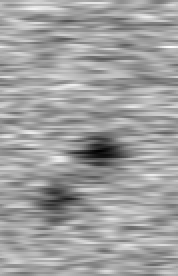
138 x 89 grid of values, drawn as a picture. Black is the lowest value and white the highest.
Slope: none. Dips: two. Ninth with the lowest average: centre. Mirror symmetry: none.
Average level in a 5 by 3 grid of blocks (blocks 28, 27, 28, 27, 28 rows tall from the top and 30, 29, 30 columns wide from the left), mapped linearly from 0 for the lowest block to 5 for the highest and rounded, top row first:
544 | 554 | 504 | 225 | 454
